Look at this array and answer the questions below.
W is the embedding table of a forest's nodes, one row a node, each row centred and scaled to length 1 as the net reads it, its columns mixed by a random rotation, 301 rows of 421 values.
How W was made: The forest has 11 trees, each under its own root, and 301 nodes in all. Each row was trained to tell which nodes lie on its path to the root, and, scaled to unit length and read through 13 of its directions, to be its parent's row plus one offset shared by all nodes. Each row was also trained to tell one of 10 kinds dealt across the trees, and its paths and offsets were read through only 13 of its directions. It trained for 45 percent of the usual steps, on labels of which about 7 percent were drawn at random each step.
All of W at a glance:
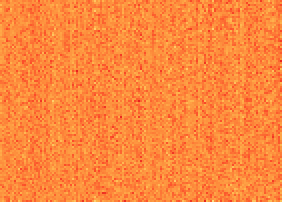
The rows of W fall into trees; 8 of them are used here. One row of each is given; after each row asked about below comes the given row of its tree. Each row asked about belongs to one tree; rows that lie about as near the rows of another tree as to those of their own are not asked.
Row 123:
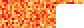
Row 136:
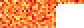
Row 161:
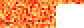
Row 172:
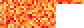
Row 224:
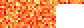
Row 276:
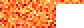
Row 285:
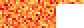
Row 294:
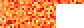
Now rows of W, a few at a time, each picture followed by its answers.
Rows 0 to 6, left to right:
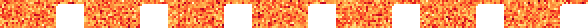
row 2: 136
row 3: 172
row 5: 285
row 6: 161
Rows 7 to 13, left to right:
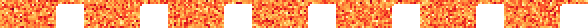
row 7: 294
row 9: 172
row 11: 161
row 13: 161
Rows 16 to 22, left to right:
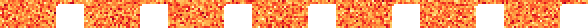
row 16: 294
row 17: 285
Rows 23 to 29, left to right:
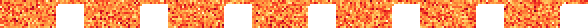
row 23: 276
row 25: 294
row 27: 161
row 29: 294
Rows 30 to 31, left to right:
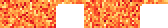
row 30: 161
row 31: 294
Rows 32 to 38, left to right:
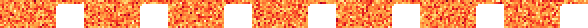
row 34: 161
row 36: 276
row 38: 294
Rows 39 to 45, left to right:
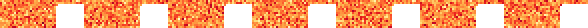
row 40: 123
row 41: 294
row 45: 294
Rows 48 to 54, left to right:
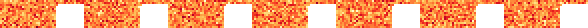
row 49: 172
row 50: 294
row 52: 294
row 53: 123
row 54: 161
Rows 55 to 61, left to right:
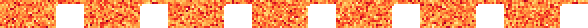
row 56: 172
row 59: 123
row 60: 161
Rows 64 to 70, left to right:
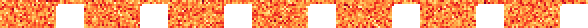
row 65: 294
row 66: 136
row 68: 136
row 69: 123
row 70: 172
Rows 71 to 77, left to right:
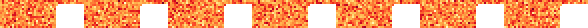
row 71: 294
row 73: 224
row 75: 161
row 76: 123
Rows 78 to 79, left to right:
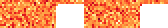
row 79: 136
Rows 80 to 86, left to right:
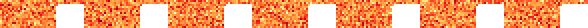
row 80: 224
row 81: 276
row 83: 285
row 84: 285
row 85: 276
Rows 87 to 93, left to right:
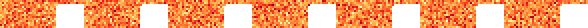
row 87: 276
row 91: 161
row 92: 123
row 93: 123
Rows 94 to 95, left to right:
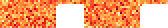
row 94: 285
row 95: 294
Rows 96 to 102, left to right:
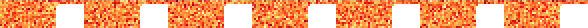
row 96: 276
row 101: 123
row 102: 294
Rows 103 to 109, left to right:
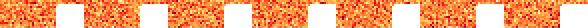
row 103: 224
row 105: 172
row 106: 172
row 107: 294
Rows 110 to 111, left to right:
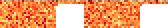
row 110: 123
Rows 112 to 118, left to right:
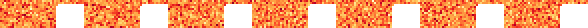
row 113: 161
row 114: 294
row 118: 136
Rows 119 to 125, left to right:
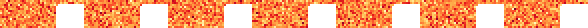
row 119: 294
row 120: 276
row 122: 172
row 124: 123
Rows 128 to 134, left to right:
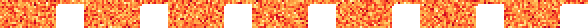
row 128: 276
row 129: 123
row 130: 294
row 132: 136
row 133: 123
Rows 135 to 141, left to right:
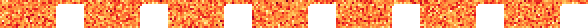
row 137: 294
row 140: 172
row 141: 161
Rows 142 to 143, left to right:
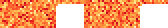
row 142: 161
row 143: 224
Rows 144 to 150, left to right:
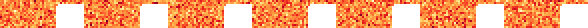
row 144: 161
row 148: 123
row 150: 276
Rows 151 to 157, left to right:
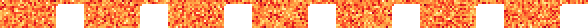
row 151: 276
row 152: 172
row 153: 161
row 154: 123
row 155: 276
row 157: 123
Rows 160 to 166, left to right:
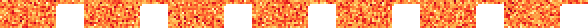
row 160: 276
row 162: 123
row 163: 161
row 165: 161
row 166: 224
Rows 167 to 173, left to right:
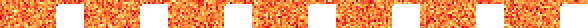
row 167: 123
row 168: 123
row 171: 161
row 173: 294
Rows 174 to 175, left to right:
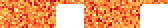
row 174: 276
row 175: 276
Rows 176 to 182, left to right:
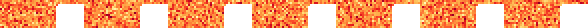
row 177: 123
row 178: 294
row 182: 224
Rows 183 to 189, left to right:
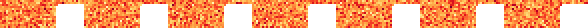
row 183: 136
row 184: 276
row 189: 136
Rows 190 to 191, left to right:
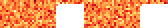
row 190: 161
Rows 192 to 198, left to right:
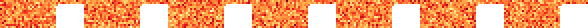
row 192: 285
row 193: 123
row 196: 123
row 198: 224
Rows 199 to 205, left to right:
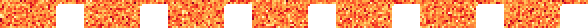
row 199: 276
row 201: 172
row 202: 136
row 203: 123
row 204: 161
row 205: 276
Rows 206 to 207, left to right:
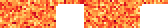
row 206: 224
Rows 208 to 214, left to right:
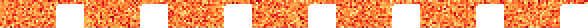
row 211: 172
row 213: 224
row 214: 276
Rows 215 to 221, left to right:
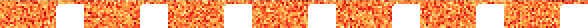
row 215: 161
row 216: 172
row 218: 276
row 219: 294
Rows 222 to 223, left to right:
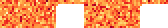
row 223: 161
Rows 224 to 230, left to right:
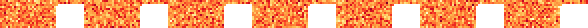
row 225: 294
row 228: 136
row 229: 294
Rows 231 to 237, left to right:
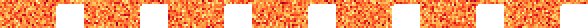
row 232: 224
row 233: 123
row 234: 123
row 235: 224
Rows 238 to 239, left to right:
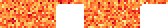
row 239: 161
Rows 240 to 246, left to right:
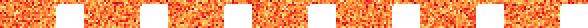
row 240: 172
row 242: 224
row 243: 224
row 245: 161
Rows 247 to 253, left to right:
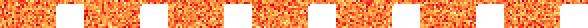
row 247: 123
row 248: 123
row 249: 172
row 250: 294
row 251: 276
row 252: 294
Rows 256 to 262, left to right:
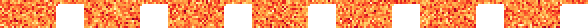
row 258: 136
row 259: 294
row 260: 123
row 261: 136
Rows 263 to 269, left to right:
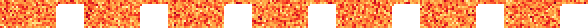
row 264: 224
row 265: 172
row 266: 161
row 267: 294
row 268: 276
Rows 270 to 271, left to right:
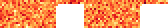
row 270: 123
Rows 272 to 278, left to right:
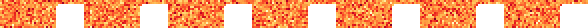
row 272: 136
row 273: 136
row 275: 276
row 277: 136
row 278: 136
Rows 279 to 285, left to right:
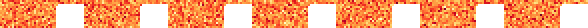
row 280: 161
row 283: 172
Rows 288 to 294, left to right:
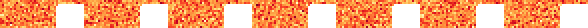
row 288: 161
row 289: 161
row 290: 172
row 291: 294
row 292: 136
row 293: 276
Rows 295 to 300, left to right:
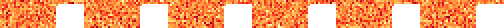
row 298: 123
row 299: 161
